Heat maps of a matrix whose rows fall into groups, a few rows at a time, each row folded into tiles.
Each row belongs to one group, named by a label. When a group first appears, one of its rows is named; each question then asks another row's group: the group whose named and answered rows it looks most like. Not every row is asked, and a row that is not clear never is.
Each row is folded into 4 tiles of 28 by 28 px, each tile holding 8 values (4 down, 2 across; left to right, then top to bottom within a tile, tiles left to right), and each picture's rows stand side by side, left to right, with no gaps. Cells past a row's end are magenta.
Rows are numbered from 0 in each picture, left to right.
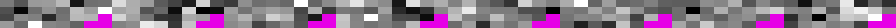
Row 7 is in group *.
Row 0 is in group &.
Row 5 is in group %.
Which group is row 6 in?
&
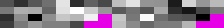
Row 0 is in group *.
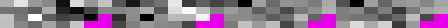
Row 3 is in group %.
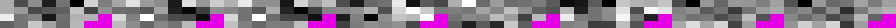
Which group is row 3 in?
*
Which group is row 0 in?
&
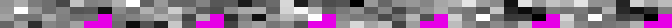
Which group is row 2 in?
*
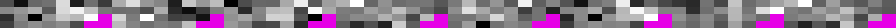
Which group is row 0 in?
*
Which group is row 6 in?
&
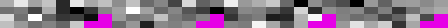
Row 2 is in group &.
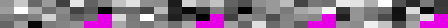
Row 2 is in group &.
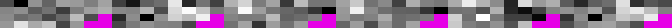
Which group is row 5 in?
*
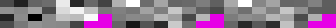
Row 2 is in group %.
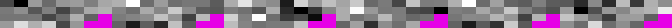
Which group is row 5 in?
&
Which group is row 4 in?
%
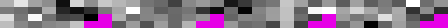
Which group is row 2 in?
&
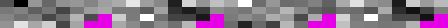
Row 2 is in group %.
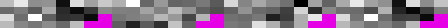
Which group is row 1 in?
%
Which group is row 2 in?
&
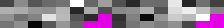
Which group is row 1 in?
*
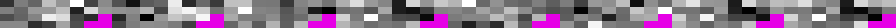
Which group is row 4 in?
%
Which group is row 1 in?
*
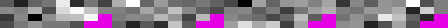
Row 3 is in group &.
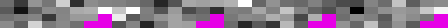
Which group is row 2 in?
%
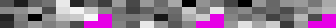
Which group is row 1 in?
&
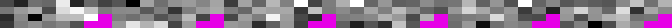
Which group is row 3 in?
%
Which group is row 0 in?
*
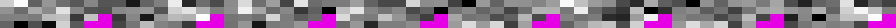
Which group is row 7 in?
*
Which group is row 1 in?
*
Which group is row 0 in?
%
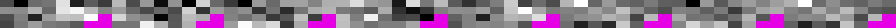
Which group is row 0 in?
*
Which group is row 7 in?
%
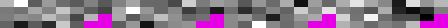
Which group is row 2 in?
&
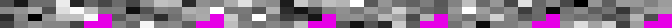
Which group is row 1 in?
&
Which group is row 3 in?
%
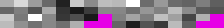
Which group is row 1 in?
%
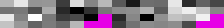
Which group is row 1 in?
*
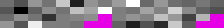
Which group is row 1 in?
%
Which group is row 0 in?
&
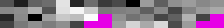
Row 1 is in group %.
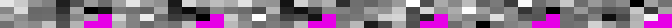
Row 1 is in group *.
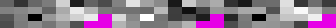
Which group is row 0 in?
*
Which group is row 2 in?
*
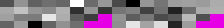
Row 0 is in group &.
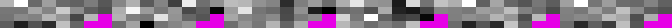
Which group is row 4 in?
%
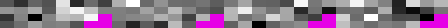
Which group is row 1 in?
%
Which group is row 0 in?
*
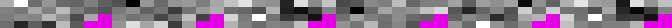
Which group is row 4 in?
&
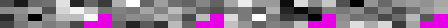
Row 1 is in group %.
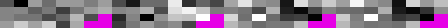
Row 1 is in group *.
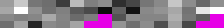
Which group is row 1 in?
&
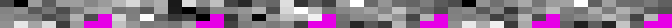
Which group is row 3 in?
%
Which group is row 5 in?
%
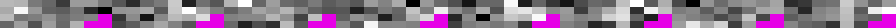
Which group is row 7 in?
&
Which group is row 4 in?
*
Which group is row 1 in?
*
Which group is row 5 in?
&
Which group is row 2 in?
%
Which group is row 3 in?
&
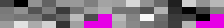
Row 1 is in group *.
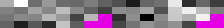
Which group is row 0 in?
%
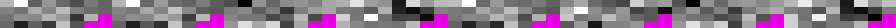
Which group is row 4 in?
%
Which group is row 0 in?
%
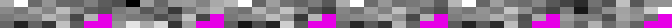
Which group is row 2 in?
%
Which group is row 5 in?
&
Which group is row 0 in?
%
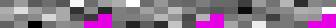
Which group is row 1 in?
%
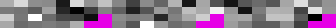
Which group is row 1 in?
&
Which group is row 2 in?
&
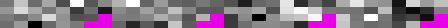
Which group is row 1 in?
%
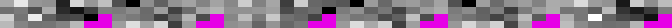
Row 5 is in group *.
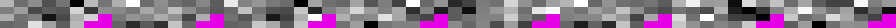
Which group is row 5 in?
%
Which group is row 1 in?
%
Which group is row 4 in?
&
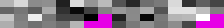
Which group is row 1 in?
*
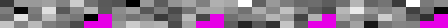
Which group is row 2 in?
%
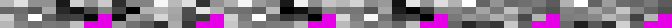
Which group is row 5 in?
%
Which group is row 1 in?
&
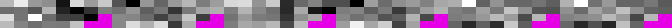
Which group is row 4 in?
%
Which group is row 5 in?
%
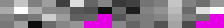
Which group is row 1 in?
&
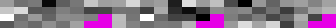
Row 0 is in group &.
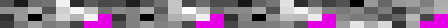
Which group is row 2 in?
*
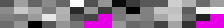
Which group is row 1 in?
&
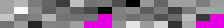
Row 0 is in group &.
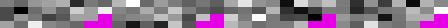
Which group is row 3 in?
&
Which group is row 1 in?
%
